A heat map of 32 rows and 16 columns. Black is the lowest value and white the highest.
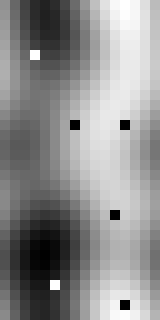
Six lone cells stand out: two far higher and four far lower than their neighbours. The top right is the ninth with the highest average. The ninth with the lowest average is the bottom left.
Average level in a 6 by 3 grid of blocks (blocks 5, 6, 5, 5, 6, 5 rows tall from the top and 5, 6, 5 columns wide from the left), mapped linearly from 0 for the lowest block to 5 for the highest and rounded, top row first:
1 2 5 / 2 3 5 / 2 4 3 / 2 3 4 / 0 1 3 / 0 2 4
